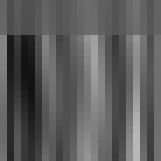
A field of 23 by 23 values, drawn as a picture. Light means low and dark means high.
Streaks run downward. The histogram is bell-shaped. A horizontal seam about 20% of the way down splits the table, and the top part is calmer.
